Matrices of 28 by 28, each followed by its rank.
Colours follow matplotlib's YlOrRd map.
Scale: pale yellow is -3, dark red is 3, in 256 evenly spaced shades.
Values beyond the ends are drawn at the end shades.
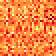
five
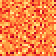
five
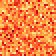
full rank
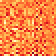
five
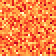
full rank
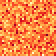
full rank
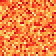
full rank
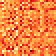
five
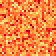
full rank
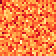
full rank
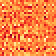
five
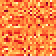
five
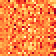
five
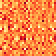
five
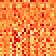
five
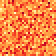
full rank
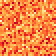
full rank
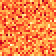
full rank
